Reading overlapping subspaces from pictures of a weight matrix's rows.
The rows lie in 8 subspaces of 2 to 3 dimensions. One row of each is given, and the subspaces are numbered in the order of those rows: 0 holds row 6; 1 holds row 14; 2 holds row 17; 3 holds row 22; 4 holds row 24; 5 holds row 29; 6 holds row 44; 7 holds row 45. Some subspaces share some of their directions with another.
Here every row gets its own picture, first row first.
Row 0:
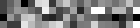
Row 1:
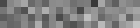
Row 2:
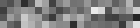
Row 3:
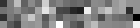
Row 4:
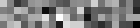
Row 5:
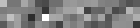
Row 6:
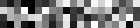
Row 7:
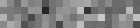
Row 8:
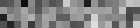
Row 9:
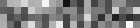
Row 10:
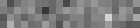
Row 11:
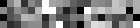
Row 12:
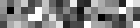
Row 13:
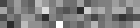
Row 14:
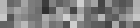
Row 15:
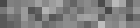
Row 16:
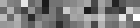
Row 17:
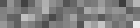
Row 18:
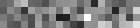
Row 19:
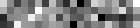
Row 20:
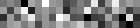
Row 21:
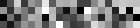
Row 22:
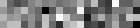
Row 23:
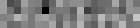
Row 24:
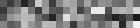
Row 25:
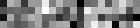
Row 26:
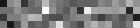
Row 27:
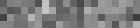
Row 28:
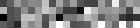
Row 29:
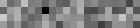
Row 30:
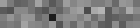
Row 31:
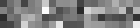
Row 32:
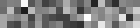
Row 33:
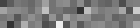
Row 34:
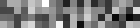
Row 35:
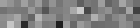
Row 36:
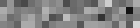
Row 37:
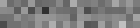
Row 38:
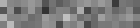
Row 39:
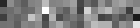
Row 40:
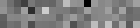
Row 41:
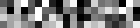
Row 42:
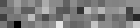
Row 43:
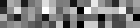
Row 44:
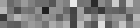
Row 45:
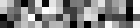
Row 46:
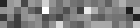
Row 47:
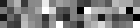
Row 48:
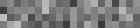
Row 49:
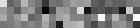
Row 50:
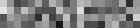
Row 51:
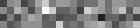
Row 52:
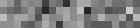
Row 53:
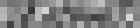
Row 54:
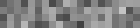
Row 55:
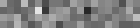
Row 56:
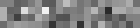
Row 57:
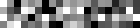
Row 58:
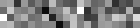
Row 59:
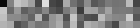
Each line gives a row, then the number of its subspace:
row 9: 0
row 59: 7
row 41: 7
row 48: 6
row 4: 3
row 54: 0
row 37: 6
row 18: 3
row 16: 3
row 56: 5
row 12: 7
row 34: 0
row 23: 6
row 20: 3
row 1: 3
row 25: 1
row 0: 4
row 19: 7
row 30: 4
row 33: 1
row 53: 0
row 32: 3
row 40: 0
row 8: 0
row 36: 2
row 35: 1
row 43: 6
